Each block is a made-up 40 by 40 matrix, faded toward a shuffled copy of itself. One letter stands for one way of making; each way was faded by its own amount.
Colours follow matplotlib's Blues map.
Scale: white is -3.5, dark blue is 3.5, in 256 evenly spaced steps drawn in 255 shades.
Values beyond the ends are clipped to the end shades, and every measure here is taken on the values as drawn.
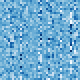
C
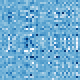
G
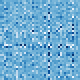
G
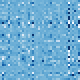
G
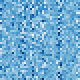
C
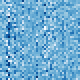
C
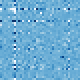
G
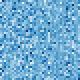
C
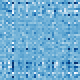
G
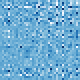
G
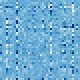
G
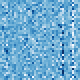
C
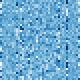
C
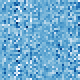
C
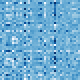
G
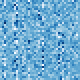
C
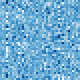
C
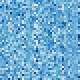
C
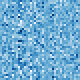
C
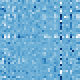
G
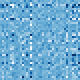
G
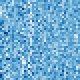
C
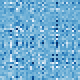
G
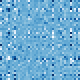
G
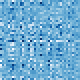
G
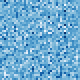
C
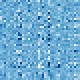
G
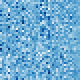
C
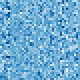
C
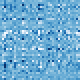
G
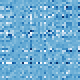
G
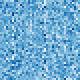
C
